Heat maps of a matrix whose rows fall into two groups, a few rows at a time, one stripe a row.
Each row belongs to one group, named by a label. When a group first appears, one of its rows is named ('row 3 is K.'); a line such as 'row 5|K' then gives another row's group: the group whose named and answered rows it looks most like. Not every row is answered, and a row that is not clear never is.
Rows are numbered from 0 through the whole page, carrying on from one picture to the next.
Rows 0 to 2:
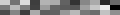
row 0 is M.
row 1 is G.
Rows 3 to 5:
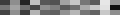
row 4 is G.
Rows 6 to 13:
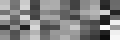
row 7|M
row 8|G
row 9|M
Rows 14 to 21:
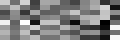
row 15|G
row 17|G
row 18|M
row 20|M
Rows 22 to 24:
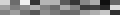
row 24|G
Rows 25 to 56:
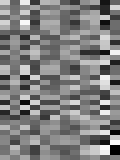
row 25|M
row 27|M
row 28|G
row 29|M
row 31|G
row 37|G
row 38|M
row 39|M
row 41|G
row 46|M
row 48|G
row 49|G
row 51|G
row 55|G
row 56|M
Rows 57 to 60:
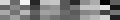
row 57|M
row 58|G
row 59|M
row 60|G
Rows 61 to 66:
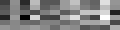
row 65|G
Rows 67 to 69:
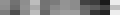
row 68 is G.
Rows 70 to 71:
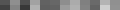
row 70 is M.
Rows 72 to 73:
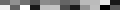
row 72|G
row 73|M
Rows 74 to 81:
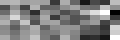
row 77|G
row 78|M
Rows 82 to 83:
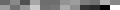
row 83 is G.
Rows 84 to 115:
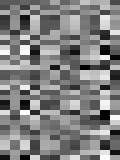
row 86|M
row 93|M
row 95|G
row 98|G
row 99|G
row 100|G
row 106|M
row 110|G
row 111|G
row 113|M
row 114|G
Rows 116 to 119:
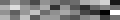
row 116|G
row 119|M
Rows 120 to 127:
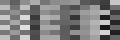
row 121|M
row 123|M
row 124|G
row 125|M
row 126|G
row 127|M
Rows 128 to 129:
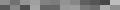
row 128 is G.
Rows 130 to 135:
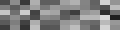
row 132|M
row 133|G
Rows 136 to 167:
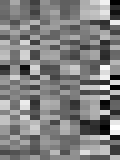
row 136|G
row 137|G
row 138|G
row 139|G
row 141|M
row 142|G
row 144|M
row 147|M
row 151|G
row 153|G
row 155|G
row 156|M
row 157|M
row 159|M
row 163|G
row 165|G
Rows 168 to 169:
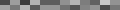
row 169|M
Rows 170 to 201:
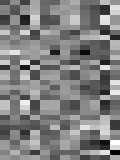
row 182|M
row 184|M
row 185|M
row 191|M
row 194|G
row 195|G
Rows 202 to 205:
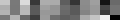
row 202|M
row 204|M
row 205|G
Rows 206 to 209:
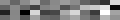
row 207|G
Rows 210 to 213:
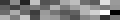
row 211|G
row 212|G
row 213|M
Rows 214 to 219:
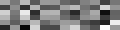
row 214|M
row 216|M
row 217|M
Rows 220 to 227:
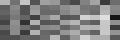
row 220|M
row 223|G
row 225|G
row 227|G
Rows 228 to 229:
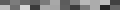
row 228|G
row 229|M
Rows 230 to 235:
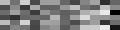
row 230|M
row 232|G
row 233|G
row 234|M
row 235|G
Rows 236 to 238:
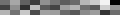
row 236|G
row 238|M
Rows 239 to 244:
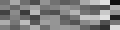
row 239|G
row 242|G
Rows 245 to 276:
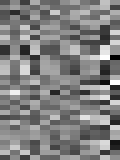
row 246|G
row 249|G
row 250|M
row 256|G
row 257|M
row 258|M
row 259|M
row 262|G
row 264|G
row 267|M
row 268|G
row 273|G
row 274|G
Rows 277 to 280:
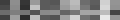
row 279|G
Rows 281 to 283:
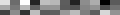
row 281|M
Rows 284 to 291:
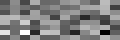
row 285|G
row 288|M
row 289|G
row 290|M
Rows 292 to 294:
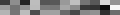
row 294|M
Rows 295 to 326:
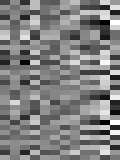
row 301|M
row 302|M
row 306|G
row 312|G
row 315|G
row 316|G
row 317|G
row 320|G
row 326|M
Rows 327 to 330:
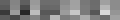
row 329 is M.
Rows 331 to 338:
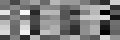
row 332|G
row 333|M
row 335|M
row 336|M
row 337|M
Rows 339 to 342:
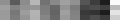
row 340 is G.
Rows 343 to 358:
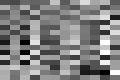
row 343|G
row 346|G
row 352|G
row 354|M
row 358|M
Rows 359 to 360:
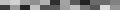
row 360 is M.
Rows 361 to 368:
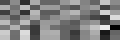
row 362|M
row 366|G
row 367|M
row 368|M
